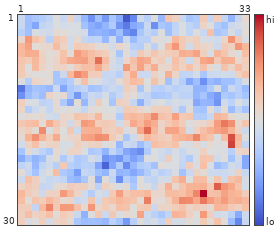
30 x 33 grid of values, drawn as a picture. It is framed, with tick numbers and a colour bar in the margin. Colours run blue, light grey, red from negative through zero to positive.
The histogram is bell-shaped. Horizontal stripes repeat 3 times down the table. The bottom right is the ninth with the highest average.
